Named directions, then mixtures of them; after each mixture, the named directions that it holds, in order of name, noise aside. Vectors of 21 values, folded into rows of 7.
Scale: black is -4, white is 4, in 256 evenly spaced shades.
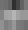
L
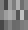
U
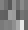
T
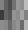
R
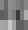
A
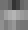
L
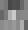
L, T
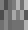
R, U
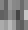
A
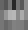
L, U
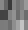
R, T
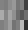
R, T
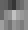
L, R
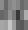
A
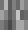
A, U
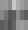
A, L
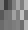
R, U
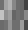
R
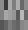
U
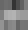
L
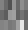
T
